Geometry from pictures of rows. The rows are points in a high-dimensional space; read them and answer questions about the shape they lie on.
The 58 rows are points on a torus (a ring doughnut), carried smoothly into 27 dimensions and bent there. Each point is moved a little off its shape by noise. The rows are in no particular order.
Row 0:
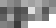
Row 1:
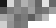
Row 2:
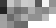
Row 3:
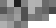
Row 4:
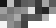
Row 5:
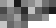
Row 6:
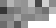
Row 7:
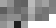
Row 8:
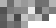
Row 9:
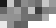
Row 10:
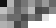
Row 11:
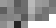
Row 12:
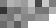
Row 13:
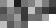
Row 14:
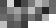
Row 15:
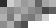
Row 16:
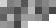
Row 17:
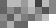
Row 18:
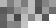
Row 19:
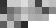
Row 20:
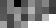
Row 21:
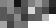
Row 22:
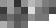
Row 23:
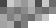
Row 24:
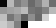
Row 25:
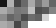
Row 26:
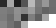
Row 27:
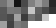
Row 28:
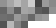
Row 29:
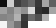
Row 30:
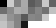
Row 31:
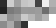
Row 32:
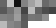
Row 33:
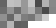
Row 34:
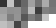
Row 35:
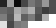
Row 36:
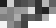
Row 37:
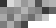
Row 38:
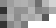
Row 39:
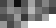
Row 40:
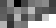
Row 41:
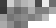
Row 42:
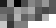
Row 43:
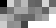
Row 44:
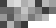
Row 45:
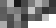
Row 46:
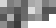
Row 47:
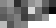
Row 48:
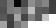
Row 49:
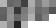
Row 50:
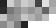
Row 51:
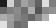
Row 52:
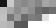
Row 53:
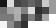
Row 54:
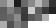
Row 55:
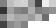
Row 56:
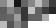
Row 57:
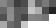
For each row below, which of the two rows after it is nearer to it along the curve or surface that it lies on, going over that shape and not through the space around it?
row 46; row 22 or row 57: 22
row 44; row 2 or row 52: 52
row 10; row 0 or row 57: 57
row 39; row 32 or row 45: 45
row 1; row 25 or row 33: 33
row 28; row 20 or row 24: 24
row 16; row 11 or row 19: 11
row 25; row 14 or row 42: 42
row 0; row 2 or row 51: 2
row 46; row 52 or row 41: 41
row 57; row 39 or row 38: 39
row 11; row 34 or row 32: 32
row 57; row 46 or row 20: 20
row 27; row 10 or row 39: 39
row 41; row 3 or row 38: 38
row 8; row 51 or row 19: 19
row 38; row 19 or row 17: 19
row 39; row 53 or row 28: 53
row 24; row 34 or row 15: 15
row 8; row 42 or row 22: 22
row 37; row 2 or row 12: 12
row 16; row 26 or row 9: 26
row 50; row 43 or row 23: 43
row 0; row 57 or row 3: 3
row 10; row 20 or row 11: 20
